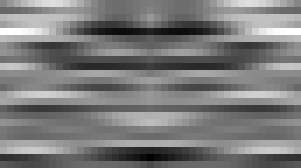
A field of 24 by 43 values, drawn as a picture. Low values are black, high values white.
The grain runs across in streaks. Overall the values sit about 50% of the way up the scale. It is mirror symmetric from left to right.
